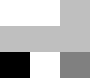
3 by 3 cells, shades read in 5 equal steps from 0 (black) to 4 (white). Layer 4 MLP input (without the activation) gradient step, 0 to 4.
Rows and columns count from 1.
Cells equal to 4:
3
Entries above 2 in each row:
3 3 1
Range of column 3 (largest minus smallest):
1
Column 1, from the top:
4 3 0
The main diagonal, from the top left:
4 3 2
